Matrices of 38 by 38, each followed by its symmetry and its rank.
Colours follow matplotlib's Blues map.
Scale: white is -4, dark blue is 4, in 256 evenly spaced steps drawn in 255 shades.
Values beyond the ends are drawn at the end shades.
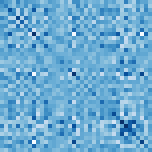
symmetric, rank five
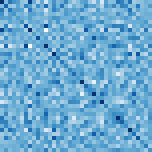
symmetric, rank five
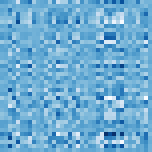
neither, rank three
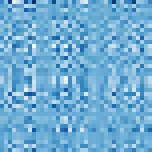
neither, rank three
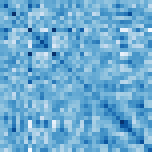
symmetric, rank five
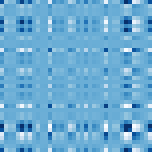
symmetric, rank one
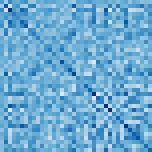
symmetric, rank five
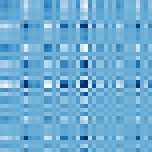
symmetric, rank one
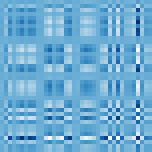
symmetric, rank one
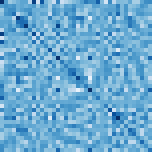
symmetric, rank five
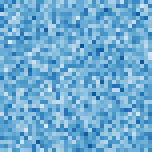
neither, full rank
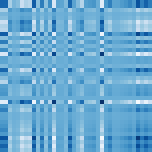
symmetric, rank one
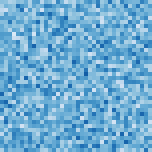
neither, full rank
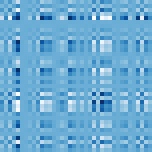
symmetric, rank one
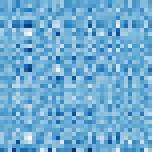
neither, rank three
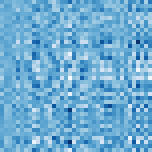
neither, rank three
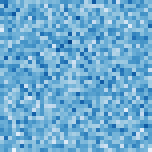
neither, full rank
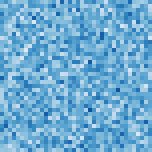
neither, full rank
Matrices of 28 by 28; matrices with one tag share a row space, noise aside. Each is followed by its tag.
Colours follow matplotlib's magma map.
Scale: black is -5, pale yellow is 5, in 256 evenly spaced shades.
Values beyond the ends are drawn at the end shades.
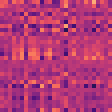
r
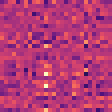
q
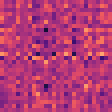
q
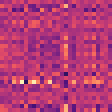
r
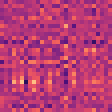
r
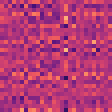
r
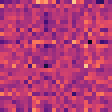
q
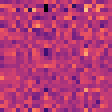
q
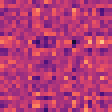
q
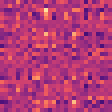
q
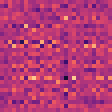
r
